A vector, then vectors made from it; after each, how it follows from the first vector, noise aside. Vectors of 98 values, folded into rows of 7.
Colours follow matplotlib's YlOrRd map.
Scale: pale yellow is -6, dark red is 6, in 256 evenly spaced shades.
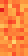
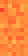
shrunk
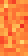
wrapped around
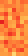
wrapped around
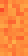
shrunk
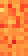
negated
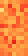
negated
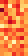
scaled up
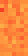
shrunk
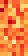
scaled up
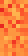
sign-scrambled
